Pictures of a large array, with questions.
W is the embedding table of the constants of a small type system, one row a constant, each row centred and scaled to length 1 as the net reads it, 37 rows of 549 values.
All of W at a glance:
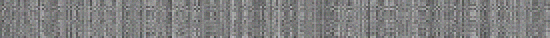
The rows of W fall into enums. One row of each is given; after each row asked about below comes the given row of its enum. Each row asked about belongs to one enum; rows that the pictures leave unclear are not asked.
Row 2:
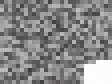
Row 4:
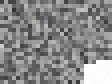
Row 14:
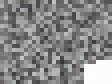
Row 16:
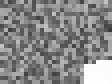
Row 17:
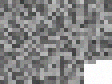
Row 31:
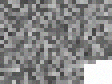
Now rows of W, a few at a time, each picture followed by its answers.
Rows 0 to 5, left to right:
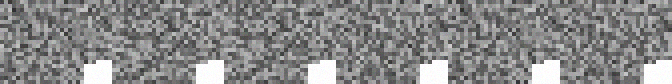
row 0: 4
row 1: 2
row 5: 16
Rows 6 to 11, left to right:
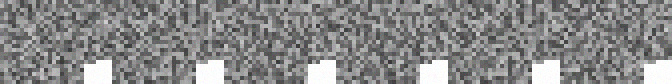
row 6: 14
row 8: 16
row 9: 16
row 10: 17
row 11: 31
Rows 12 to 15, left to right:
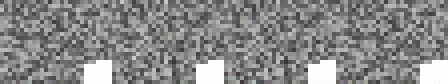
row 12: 2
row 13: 14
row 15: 2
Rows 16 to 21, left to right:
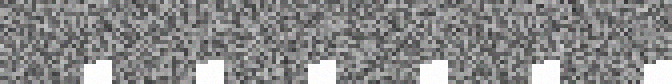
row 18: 14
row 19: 2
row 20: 16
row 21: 4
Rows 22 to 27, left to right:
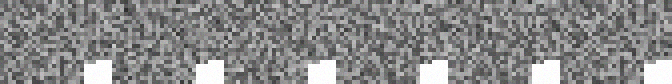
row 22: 17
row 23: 4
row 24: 31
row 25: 16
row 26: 16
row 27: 17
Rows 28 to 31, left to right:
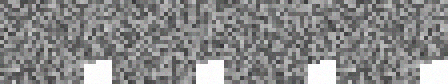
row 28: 31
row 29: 17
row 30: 16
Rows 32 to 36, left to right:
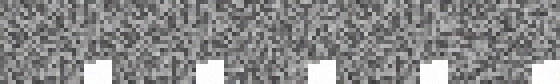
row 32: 17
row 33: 17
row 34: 31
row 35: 17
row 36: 2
